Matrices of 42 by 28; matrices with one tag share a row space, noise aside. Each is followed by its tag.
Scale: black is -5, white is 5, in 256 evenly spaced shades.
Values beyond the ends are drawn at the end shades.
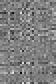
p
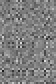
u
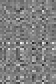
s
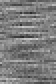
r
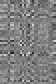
p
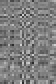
p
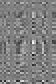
s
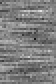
r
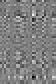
s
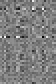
s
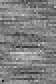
r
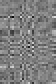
p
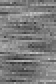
r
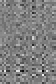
s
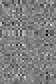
u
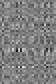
u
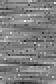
r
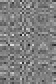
p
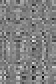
s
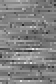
r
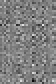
s
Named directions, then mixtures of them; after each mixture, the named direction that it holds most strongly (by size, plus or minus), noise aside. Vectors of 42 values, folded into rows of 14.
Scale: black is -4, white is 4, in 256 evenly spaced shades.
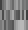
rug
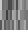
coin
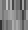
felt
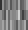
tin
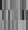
tin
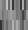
felt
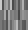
tin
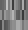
felt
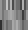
felt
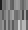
rug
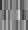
tin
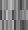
coin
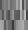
rug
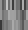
felt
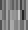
tin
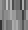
felt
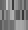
rug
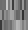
felt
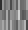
tin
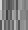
coin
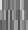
tin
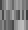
rug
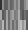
tin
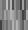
felt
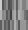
coin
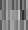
tin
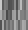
coin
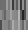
felt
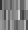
tin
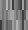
felt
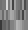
felt
